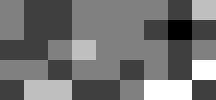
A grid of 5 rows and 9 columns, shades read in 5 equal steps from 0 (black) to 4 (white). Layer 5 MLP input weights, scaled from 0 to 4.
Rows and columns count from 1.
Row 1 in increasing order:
1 1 1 2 2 2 2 2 3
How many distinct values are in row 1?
3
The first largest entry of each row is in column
9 1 4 9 7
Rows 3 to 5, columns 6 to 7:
2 2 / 1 2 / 2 4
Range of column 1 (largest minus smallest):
1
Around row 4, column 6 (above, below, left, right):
2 2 2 2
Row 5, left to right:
1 3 3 1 1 2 4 4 1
